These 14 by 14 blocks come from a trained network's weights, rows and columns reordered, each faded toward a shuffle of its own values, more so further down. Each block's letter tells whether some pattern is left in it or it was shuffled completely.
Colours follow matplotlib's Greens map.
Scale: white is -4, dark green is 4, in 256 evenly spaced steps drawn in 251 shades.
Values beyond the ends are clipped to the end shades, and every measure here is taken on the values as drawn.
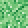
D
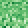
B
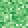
D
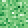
D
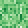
B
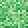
D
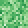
D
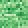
B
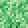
D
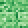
B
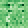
B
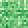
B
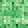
B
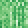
B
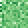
B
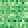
B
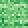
B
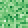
D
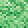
D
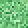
D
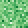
D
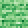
B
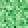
D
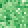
D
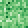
D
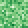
D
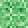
B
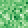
B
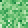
D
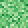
D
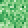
B
